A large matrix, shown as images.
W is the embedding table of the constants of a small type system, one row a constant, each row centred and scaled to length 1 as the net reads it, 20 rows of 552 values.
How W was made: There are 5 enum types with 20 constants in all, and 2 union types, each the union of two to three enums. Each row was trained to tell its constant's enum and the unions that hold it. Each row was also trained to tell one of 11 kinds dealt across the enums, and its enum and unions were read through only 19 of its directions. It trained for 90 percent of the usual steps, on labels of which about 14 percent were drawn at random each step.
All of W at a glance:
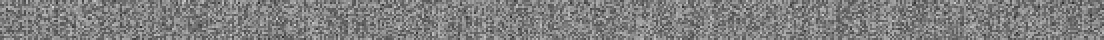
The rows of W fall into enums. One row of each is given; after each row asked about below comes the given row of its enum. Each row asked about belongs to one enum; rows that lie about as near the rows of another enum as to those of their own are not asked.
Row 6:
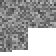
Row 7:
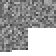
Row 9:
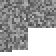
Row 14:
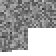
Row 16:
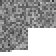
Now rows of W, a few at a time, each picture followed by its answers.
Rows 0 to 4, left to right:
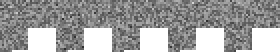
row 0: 6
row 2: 7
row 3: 9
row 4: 14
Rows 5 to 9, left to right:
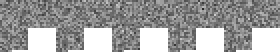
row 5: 14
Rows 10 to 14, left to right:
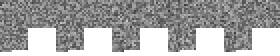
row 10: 16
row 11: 9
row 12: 14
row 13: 7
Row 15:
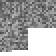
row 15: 7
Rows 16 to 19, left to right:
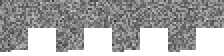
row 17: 14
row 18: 9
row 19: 9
